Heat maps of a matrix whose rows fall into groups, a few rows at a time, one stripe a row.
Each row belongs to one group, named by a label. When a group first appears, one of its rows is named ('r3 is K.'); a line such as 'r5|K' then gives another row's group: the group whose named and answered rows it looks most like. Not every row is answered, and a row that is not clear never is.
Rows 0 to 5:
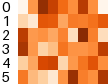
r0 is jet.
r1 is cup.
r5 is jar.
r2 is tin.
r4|cup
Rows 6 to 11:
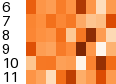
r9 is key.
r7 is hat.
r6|key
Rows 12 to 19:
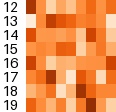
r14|tin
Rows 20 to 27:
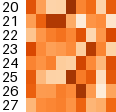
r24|jar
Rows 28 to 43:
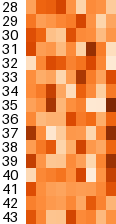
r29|key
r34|jar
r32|jet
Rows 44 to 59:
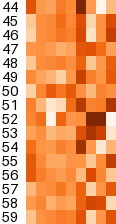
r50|jet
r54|key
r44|key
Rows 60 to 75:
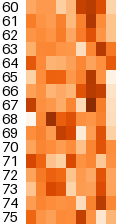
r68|jet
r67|tin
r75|key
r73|cup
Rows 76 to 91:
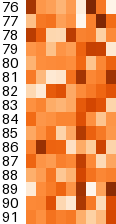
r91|hat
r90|jar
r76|tin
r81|jar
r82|cup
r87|key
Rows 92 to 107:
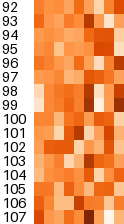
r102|cup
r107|key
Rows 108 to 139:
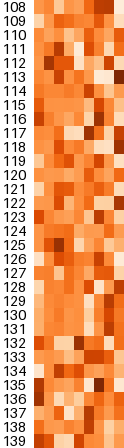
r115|tin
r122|hat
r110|jar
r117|jar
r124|cup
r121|jet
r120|jar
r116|tin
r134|jet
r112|cup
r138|key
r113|hat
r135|tin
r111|jar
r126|jet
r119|jet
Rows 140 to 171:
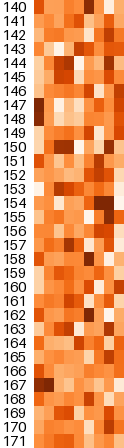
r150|cup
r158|key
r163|cup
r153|jet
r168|key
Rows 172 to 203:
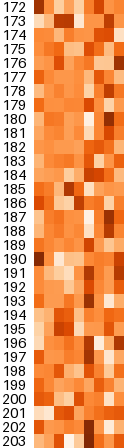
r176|hat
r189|key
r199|tin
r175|jar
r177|tin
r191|jar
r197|key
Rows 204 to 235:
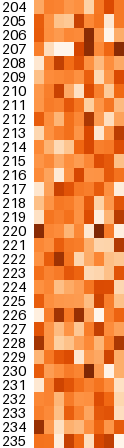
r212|key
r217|jet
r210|jar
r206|key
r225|tin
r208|jet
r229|cup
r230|key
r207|jar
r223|hat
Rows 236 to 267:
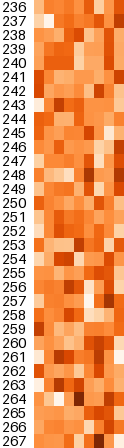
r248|jar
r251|jet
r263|jet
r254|cup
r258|hat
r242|tin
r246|hat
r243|jet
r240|cup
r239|cup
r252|jet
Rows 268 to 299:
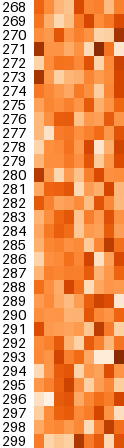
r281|cup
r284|cup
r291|tin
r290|jar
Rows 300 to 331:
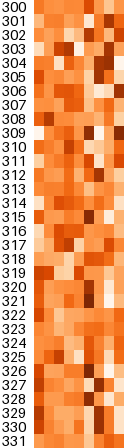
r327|tin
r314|jet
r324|jar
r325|jar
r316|jet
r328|key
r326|key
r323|jar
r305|tin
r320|key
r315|key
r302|jar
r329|tin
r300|key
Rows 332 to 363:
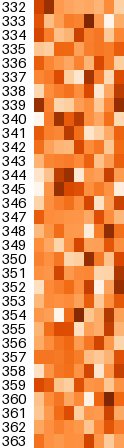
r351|hat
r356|jet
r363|key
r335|cup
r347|tin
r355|cup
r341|hat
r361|cup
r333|key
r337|jar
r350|jar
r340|jet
